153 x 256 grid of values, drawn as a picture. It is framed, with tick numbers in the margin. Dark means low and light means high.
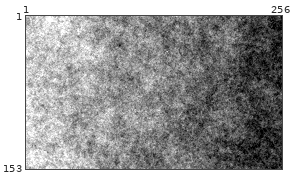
Odd rows or columns: none. Slope: up to the left. Grain: blotchy. Stripes: none.
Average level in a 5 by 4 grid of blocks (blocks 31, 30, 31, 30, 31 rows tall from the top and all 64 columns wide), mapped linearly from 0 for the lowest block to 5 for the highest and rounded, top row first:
5 3 2 1
5 3 2 0
4 3 2 1
4 3 2 1
5 3 2 0
